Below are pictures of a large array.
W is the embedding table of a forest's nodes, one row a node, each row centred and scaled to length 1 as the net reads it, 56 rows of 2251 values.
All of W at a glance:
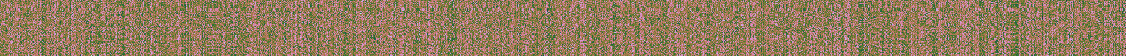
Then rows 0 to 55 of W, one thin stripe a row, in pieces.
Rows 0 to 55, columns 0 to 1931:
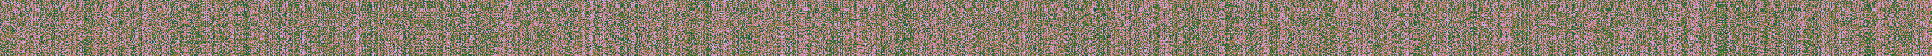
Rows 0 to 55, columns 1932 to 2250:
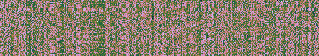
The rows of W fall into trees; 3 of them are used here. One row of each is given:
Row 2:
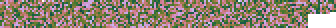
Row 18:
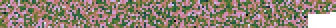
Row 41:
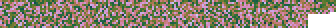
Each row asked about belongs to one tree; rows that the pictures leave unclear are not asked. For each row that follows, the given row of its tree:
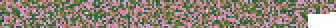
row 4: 2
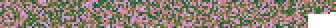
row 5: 2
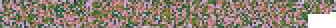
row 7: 2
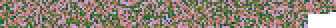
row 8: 41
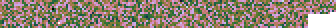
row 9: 41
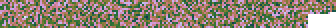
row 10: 41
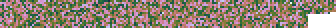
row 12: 2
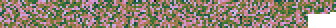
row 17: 2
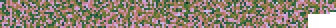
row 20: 2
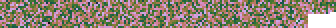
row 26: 41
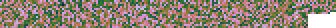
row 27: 2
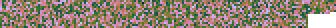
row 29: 2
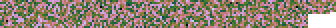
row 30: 18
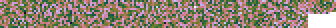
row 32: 41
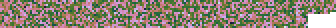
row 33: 2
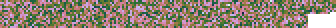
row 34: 2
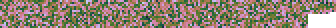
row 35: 41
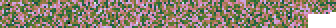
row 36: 41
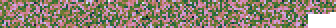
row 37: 41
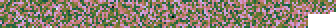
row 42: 41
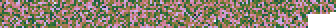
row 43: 2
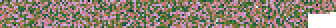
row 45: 18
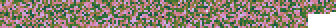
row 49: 2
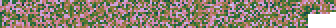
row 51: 2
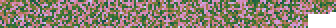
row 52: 41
